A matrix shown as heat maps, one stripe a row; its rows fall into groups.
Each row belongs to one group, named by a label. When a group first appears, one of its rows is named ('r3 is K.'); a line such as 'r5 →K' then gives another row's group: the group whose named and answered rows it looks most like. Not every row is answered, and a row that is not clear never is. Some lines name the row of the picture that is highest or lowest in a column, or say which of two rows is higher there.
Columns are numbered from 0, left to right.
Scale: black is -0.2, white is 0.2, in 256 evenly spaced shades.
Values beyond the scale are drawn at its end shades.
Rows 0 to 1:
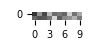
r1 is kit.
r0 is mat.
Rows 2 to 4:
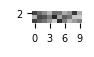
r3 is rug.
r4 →kit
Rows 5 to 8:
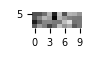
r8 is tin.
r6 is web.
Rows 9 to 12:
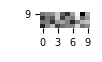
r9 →mat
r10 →mat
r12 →tin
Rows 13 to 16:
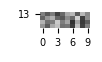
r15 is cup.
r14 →tin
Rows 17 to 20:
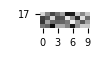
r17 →kit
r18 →web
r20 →kit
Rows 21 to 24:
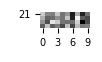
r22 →cup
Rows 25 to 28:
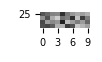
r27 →web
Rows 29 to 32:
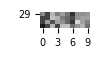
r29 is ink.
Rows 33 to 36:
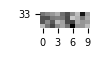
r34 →mat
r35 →kit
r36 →kit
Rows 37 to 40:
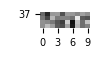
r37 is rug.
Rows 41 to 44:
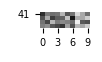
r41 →kit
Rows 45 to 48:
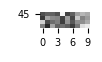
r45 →kit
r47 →rug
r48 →ink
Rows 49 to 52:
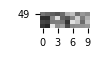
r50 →mat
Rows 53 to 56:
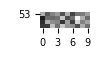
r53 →rug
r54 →kit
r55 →tin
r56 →ink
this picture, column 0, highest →53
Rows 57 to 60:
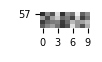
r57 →mat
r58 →cup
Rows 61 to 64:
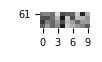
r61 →mat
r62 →rug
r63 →web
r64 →web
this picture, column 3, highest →61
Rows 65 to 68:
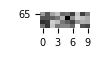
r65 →cup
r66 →kit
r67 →ink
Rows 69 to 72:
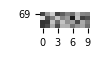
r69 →tin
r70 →cup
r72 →ink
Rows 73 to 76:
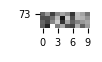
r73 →kit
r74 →rug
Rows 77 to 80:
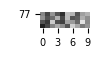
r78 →rug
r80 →mat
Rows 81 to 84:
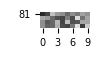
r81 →ink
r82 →tin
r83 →rug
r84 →mat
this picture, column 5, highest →83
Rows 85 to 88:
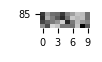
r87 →kit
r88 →cup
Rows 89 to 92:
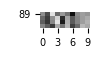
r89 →ink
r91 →rug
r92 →rug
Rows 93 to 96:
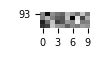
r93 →rug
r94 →tin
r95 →tin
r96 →ink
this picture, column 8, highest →93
